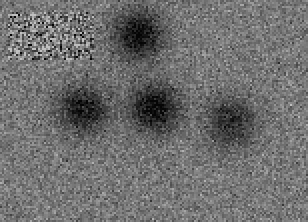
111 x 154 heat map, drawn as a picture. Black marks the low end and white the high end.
Odd patch: rougher, in the top left. Slope: none. Dips: four. Average level on the scale: 40%. Stripes: none. Roughest part: top left.
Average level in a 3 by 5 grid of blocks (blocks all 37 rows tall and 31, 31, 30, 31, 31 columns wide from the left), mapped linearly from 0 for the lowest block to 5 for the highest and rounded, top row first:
54155 / 41024 / 55555
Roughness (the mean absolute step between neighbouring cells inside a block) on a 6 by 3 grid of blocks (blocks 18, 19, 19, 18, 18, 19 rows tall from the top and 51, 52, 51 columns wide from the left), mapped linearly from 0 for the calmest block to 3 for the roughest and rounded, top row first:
3 0 0
3 0 0
0 0 0
0 0 0
0 0 0
0 0 0
